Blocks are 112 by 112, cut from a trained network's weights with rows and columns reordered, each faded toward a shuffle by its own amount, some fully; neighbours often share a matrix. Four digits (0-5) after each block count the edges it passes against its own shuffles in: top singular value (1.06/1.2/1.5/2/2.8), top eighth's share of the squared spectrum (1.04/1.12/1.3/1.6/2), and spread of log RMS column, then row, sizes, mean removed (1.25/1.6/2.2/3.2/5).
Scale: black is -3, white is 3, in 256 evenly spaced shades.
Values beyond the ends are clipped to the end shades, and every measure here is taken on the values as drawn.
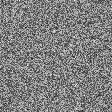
2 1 0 0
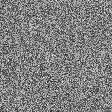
2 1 0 0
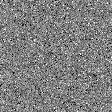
2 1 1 1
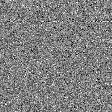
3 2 0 1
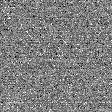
2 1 0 0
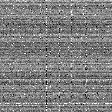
5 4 2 2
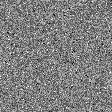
0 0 0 0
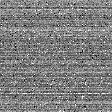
4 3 2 2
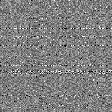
4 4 1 3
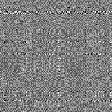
5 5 2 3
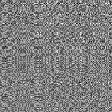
5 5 1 3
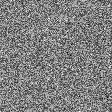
2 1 0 0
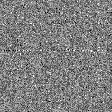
3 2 0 1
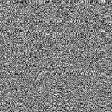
5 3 1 3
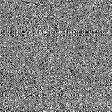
4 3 0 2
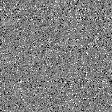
3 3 1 2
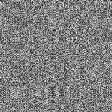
4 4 0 2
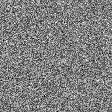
3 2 0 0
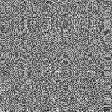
5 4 1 2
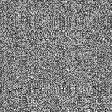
4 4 0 2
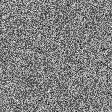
2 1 0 0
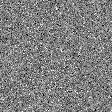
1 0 0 0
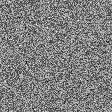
1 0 0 0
